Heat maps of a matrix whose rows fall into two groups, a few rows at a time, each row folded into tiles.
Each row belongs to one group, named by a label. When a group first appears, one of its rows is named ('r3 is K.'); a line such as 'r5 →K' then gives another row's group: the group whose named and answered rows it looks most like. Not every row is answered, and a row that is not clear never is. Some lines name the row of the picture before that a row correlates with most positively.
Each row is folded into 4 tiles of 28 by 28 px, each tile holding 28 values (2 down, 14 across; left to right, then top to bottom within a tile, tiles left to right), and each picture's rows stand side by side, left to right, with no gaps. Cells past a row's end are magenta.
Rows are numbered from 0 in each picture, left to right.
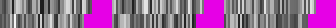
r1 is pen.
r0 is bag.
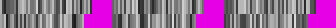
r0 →bag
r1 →bag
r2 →bag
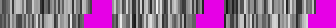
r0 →bag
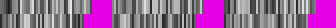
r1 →pen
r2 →bag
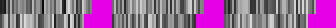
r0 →bag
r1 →pen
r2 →bag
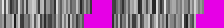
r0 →pen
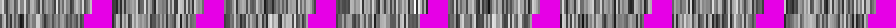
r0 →pen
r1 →bag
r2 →bag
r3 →bag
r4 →bag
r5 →pen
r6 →pen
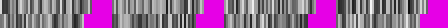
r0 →bag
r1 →pen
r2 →pen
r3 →bag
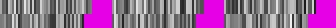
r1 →pen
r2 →bag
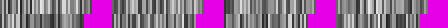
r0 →pen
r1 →bag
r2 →bag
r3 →pen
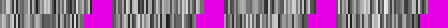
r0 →pen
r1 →bag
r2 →bag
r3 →pen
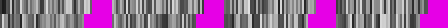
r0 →bag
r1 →pen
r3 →bag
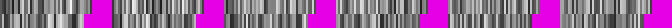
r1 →bag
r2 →bag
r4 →pen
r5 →pen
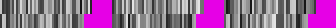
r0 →bag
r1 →bag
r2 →bag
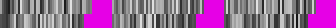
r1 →pen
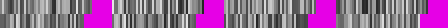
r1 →pen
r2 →pen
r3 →bag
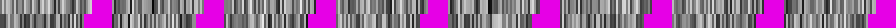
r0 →pen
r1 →bag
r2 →pen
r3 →pen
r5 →pen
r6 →pen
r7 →bag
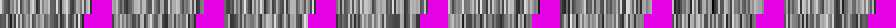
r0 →pen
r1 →pen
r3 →pen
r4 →pen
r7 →pen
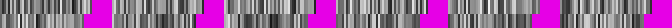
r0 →bag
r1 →pen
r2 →pen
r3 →pen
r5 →bag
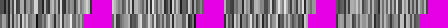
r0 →bag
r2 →bag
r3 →bag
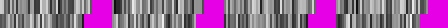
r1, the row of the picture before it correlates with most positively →0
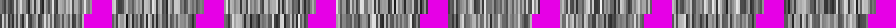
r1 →pen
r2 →pen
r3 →pen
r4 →bag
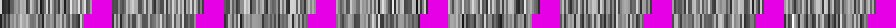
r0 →bag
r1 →bag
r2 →bag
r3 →pen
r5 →pen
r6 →bag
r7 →pen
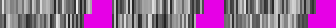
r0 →pen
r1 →pen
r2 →bag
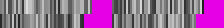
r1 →bag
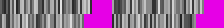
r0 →bag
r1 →bag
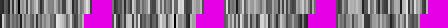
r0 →bag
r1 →bag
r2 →pen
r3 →bag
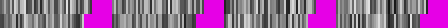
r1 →pen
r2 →bag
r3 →pen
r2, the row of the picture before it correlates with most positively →3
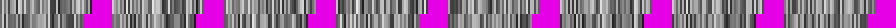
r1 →pen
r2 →pen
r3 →bag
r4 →bag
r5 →pen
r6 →pen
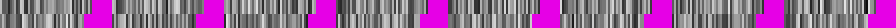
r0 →bag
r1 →pen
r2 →pen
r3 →bag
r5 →bag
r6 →pen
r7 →bag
